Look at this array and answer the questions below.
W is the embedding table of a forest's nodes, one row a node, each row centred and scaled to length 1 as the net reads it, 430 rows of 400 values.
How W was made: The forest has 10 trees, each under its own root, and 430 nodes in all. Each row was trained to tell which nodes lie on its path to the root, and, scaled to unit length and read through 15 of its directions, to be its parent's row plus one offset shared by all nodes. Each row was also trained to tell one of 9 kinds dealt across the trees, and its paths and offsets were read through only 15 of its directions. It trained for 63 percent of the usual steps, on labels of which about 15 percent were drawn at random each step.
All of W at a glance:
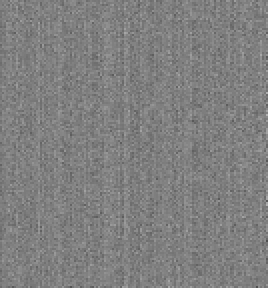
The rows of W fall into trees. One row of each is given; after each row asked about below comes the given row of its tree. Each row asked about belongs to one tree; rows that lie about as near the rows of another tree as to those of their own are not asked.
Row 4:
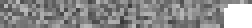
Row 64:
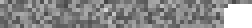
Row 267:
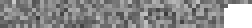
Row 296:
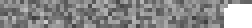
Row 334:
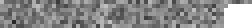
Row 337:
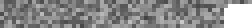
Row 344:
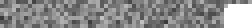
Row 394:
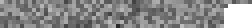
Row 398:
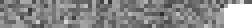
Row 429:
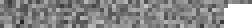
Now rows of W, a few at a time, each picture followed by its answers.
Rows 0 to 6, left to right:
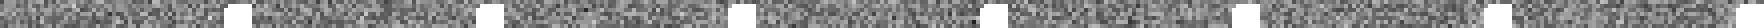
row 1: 394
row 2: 267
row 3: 4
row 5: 296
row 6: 344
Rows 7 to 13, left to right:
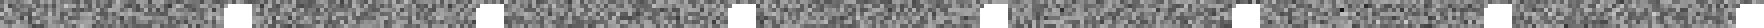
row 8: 267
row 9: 394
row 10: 344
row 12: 4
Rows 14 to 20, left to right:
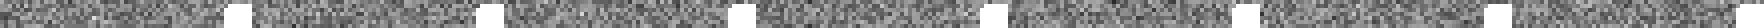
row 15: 398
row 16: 394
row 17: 344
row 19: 337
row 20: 4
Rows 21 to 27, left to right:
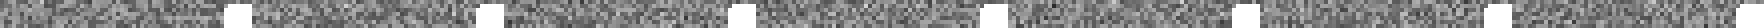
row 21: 267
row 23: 394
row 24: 429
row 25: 267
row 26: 267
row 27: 4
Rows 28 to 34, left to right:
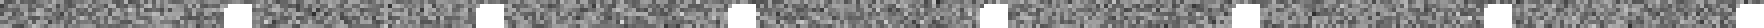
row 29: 4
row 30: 267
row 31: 4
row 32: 296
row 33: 267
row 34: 394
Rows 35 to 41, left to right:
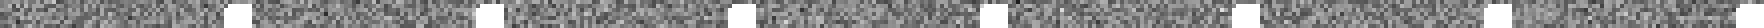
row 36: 344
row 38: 394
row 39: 64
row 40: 394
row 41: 398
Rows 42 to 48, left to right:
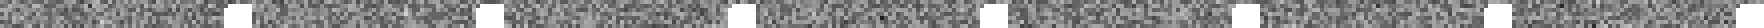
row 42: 296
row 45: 344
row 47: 394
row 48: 296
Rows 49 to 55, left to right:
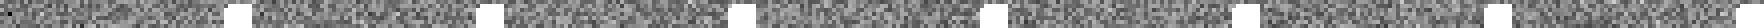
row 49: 296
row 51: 394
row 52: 398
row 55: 4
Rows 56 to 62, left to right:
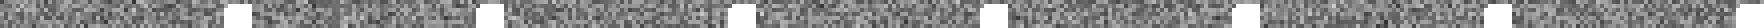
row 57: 429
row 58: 4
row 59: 64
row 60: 344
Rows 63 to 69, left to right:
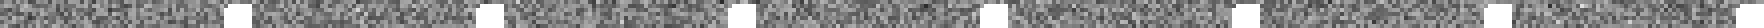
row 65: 4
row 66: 267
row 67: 267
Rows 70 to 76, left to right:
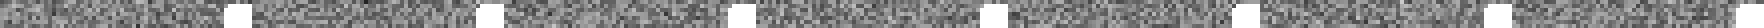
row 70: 267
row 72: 429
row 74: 296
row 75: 267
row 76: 429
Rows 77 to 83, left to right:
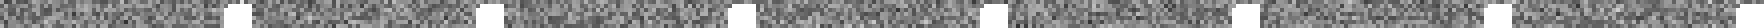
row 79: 4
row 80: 267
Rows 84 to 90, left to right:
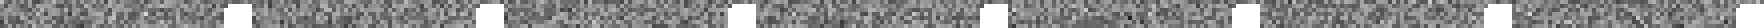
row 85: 4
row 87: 394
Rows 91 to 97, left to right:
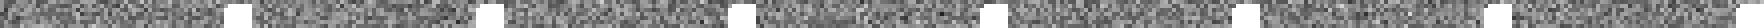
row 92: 334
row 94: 64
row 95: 398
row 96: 4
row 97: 344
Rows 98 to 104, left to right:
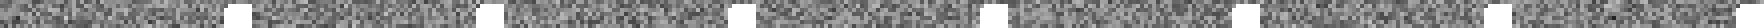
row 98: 394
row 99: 296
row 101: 429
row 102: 398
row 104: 296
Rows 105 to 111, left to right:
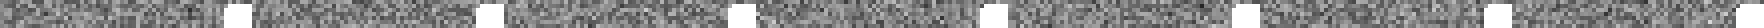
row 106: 296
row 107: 394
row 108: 4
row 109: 398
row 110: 267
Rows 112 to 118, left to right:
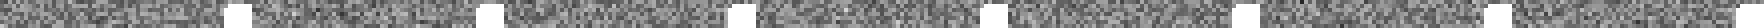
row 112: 398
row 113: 398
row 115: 337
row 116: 64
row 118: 429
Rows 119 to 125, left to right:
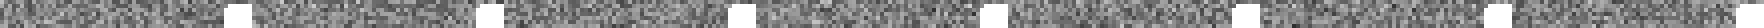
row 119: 337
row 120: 398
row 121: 337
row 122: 398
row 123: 296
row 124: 4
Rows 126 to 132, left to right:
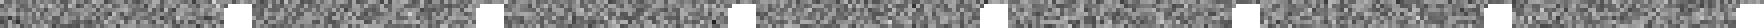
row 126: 344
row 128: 394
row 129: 296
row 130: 267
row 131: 296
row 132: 398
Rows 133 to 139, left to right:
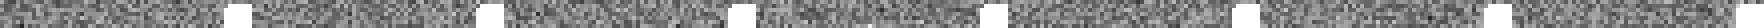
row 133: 429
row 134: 296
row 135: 394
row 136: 296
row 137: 267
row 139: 344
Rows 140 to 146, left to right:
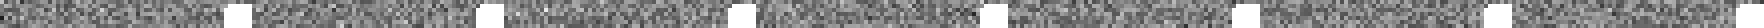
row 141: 4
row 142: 4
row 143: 296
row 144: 394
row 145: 296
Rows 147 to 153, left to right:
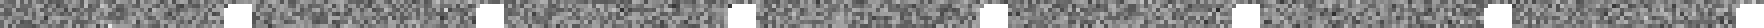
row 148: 337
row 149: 398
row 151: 296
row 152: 4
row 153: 344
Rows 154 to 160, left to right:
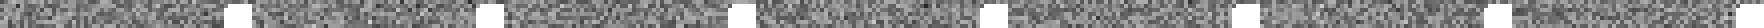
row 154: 267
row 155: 267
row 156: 398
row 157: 4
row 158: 296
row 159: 398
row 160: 296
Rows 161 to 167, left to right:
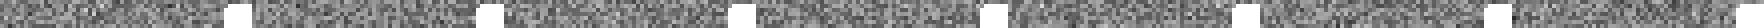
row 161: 4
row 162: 4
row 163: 64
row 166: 394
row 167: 344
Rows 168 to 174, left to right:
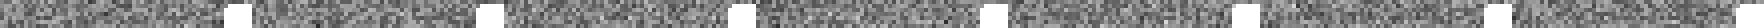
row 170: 267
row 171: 429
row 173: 267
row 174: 296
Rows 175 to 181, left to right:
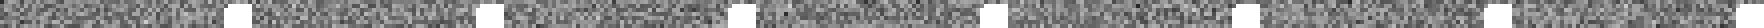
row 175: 4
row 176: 344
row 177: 296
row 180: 398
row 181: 394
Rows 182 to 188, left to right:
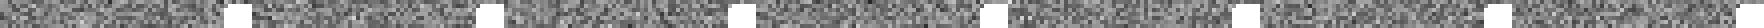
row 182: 296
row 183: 429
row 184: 267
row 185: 296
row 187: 267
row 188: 296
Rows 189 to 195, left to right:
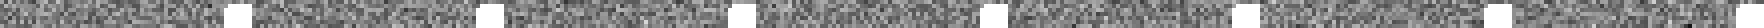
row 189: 344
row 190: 394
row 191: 394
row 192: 267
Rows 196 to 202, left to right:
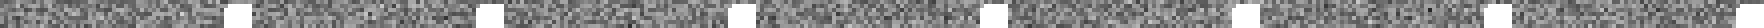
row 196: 394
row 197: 429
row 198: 394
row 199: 337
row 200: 344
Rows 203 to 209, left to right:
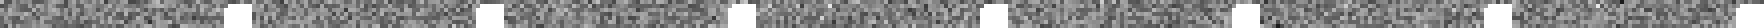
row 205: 344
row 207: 398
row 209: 334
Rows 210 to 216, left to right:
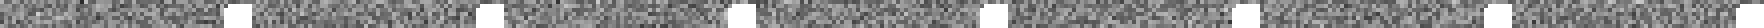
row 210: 296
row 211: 4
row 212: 398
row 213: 398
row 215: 267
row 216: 4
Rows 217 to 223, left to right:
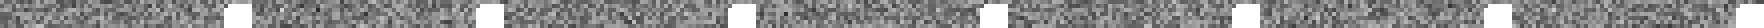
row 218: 4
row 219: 267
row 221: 429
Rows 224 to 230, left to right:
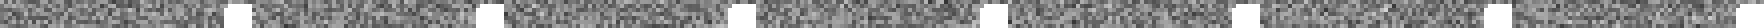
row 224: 394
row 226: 296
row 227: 334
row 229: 344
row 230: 398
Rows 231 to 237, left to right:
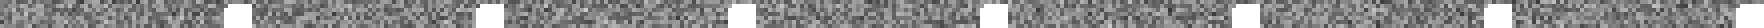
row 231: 398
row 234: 398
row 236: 394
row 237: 267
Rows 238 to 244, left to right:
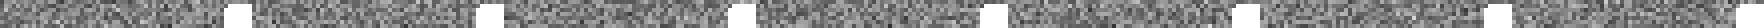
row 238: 267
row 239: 4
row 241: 429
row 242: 296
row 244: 398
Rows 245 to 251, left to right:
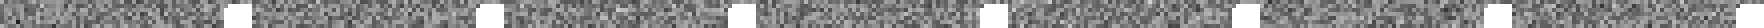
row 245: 344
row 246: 4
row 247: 394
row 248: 398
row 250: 337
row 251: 296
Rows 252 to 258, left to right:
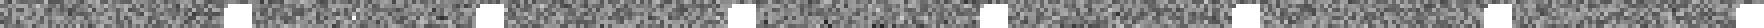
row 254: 334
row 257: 267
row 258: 394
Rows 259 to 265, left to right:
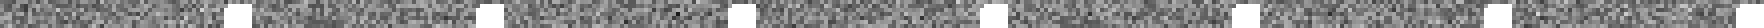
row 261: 267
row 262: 344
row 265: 337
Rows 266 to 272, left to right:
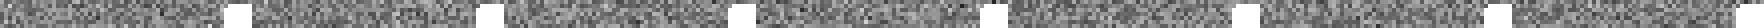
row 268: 394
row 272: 296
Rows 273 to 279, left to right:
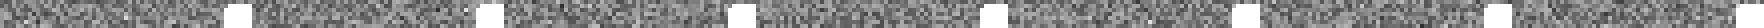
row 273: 394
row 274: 344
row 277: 344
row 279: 267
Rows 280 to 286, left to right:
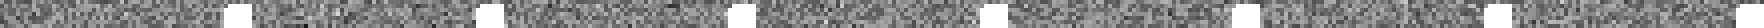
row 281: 4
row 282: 398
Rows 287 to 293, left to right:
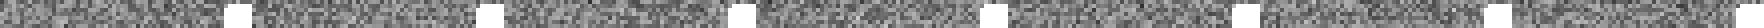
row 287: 267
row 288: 429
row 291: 394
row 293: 398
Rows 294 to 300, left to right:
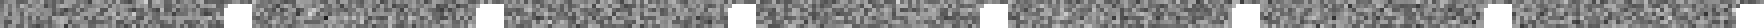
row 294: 267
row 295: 337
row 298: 334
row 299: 334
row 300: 296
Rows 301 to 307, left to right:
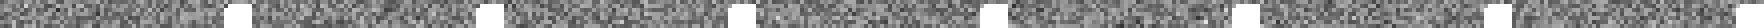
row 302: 344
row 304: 64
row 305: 337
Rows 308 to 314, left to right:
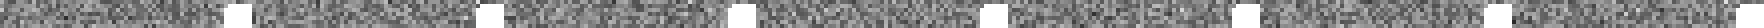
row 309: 296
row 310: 344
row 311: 394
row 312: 296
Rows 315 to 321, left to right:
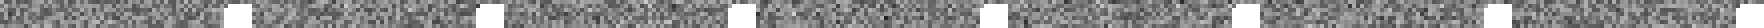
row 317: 4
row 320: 429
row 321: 394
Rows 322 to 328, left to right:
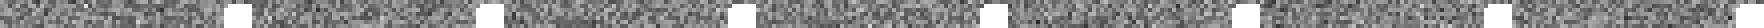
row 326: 4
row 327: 429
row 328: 334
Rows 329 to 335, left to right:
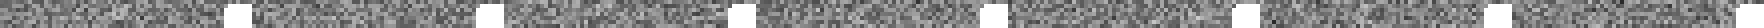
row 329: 394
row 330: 64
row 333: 4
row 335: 296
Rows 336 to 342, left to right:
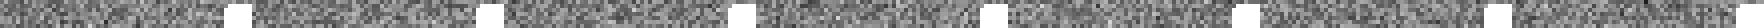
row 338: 334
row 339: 267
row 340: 296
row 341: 267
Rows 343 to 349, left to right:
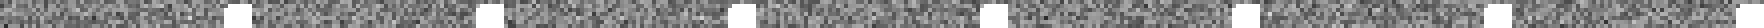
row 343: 267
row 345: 4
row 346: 267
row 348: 394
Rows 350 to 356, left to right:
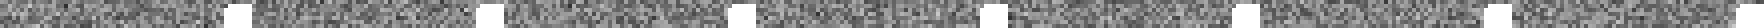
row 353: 398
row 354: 429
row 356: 334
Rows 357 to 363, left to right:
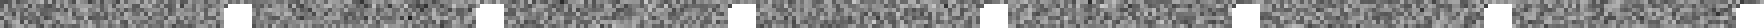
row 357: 4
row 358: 4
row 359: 296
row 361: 296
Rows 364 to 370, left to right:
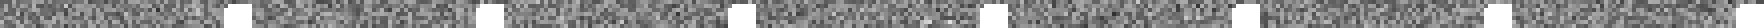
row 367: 429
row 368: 4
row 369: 344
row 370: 398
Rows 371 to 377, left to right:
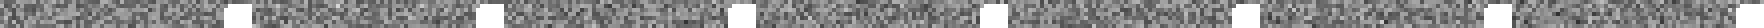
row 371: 394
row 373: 4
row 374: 267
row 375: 296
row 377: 337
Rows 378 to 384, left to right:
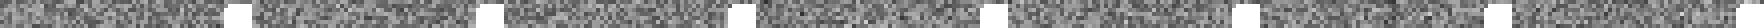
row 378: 398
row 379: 334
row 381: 337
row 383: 394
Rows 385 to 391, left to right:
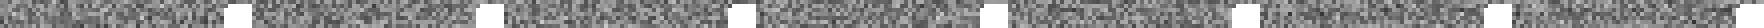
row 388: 398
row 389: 398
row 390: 296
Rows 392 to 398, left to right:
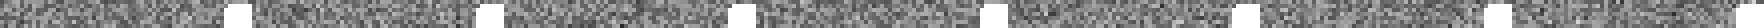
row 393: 4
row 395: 394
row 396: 429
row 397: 398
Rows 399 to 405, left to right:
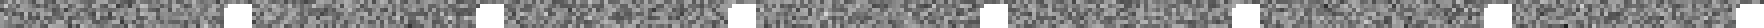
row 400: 296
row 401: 334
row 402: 267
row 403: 398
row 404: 64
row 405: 4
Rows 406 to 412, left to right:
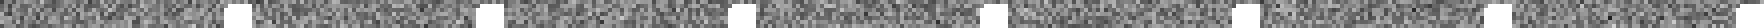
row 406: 267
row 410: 398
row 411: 398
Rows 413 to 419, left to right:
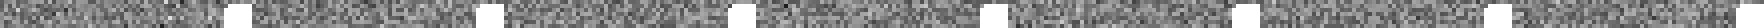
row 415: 4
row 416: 429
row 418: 267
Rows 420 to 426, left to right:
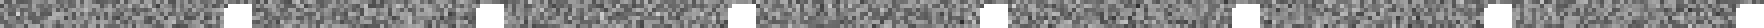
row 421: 394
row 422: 267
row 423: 296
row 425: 4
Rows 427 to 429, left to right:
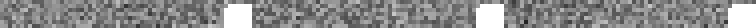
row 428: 4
